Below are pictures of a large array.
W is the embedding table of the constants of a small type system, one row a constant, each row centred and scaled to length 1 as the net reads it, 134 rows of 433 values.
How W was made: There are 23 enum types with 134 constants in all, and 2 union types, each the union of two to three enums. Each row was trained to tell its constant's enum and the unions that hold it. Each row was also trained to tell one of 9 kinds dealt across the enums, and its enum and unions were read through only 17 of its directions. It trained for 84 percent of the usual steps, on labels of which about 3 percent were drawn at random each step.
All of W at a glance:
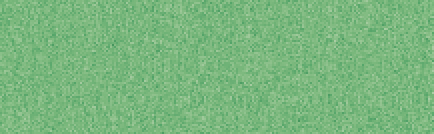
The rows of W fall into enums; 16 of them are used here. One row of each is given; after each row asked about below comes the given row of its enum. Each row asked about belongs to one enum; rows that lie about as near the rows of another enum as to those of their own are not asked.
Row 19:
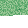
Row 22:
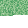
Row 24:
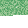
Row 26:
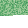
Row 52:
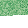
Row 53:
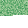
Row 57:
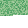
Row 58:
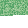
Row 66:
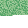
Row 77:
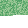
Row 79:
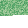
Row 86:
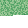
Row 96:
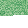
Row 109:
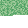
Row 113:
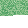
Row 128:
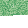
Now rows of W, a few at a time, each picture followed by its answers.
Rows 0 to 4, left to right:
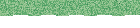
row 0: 86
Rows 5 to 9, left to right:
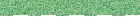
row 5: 128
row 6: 86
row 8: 66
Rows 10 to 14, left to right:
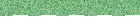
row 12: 57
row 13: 128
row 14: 19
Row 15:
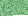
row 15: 22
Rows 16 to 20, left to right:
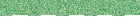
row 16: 57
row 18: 19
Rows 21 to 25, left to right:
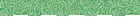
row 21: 86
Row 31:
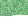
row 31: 77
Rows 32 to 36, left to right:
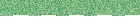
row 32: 86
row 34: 128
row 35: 57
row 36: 52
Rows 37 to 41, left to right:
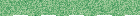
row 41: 66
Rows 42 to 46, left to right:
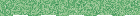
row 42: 58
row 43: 26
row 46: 66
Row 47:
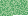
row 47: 26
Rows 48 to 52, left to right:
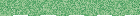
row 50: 79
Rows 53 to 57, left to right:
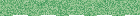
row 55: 58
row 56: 26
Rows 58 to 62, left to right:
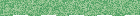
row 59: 66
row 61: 22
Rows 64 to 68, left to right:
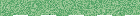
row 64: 22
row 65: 52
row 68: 57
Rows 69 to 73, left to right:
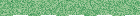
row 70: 79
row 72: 66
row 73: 26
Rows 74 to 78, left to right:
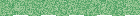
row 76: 22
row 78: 58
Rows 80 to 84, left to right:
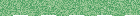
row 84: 79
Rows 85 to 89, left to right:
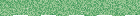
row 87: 26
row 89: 128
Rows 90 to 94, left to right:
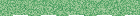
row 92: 77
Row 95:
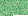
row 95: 58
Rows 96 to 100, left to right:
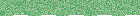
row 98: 57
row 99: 113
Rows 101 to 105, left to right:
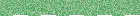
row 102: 77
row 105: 79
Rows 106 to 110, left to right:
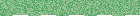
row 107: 57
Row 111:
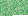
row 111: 79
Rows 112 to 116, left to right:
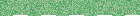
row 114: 113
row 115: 22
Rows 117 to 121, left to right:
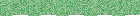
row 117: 26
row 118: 77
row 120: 128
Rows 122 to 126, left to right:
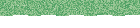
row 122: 109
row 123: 19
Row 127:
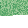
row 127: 66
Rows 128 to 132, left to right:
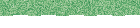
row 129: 86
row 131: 58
